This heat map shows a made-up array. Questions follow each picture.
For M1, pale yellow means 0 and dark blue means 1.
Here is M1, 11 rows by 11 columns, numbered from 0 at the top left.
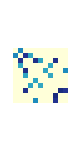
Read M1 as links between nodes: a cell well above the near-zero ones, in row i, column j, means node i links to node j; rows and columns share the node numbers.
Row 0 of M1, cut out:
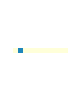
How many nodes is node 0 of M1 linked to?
1
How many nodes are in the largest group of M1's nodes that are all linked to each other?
2
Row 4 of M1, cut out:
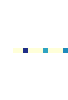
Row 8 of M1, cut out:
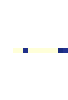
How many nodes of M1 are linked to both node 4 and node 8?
2
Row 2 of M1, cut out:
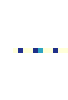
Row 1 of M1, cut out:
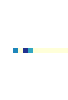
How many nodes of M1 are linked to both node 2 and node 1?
0
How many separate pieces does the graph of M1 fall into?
1
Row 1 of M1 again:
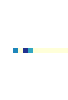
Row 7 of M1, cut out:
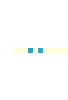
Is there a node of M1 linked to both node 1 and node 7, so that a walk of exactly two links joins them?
yes
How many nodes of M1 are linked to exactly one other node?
3
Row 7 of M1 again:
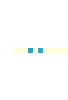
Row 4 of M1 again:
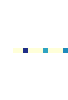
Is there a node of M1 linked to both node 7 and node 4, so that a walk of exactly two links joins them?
no
